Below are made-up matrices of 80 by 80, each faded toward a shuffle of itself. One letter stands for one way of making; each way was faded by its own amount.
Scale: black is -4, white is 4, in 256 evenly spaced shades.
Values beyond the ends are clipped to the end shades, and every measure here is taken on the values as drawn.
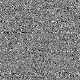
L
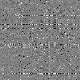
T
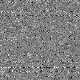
L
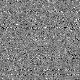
L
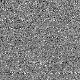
L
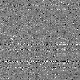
T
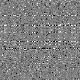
T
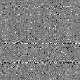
T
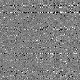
T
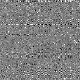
T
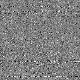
L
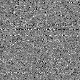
L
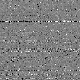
T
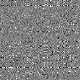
T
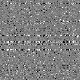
T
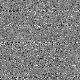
L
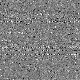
L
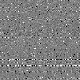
T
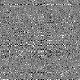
T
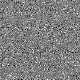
L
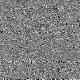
L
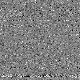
L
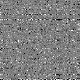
T
